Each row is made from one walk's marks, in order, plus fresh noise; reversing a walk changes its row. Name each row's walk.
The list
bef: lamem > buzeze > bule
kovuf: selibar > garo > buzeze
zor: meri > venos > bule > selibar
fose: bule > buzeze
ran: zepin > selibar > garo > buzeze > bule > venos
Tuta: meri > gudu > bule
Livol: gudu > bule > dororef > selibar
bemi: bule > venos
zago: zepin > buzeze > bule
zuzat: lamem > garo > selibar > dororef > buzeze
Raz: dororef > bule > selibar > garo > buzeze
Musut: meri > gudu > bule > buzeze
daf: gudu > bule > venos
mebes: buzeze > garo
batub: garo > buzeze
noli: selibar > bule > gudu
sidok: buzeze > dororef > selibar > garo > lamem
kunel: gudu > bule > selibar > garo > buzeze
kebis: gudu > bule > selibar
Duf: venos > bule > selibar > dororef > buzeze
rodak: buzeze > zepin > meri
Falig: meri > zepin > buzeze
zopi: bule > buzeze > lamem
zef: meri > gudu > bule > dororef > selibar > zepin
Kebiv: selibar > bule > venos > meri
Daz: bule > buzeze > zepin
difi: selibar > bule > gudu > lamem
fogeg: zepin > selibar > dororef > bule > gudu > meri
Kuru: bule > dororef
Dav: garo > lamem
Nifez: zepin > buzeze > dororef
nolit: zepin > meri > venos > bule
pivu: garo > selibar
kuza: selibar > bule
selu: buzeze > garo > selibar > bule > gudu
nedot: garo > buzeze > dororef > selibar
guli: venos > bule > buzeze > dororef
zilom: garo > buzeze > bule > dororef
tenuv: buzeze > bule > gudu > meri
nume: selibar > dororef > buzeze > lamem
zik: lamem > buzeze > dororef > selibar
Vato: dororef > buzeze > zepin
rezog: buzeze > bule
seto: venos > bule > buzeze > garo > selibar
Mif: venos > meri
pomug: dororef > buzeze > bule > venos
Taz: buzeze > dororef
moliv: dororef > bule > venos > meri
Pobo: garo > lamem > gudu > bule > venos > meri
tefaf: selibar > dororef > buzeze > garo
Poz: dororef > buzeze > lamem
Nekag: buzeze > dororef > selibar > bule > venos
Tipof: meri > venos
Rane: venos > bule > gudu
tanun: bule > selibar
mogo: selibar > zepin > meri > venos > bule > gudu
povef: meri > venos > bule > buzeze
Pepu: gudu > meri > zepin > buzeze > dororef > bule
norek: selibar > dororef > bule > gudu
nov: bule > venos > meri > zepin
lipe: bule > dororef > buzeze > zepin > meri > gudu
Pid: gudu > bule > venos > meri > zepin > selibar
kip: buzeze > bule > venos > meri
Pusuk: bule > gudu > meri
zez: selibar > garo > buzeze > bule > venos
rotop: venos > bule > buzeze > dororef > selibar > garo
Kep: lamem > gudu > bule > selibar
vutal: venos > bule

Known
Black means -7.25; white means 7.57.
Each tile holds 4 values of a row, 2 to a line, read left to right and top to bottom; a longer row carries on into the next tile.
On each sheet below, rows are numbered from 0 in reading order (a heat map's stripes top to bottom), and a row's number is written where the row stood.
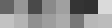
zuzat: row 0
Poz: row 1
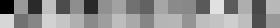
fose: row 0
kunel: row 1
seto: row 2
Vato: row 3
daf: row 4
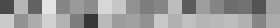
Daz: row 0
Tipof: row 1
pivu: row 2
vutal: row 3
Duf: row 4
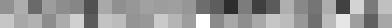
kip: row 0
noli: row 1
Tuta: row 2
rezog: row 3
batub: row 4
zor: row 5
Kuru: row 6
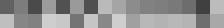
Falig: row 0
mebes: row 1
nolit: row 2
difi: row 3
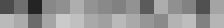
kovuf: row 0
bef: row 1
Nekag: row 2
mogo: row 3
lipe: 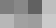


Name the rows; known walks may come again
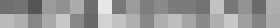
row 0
Duf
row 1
tanun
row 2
zilom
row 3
rotop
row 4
ran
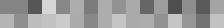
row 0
Vato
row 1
fogeg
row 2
kip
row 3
Musut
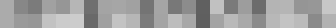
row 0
nedot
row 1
Kep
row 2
zik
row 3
zez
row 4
zef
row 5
Mif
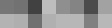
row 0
difi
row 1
mogo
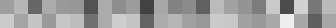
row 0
rodak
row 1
Livol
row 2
kebis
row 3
lipe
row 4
moliv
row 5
Kuru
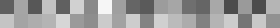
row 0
nov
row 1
Pusuk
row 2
Rane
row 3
seto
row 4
mebes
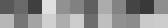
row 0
zopi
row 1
norek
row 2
Dav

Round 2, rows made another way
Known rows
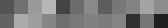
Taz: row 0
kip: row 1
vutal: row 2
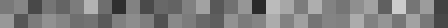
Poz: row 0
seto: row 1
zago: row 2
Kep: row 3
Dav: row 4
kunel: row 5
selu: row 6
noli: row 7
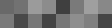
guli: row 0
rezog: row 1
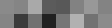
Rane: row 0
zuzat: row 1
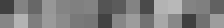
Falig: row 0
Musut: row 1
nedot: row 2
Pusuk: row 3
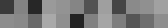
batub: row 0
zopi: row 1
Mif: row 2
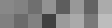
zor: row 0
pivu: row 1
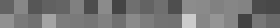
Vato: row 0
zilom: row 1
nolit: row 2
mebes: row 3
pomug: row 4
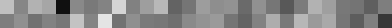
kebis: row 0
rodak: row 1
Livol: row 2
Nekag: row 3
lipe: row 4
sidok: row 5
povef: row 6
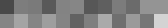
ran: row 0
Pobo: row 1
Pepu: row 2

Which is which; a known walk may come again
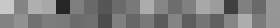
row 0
kebis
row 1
bef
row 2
rotop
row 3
Duf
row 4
Falig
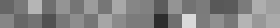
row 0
seto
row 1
Pid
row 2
Tuta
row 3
kovuf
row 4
sidok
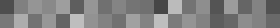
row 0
zuzat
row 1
tefaf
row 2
mogo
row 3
difi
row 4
Kebiv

